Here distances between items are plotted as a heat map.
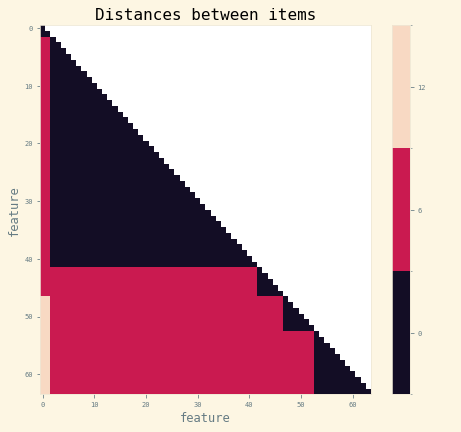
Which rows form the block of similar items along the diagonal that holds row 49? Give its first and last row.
47 to 52
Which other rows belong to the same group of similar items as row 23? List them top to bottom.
2, 3, 4, 5, 6, 7, 8, 9, 10, 11, 12, 13, 14, 15, 16, 17, 18, 19, 20, 21, 22, 24, 25, 26, 27, 28, 29, 30, 31, 32, 33, 34, 35, 36, 37, 38, 39, 40, 41
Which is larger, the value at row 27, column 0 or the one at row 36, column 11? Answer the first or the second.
the first
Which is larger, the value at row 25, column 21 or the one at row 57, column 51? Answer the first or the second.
the second
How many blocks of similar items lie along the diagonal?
5
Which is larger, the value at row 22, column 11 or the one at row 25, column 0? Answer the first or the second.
the second
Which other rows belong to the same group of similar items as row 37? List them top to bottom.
2, 3, 4, 5, 6, 7, 8, 9, 10, 11, 12, 13, 14, 15, 16, 17, 18, 19, 20, 21, 22, 23, 24, 25, 26, 27, 28, 29, 30, 31, 32, 33, 34, 35, 36, 38, 39, 40, 41
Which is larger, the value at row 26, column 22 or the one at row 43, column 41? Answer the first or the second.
the second
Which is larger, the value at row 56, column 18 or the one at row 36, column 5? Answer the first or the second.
the first
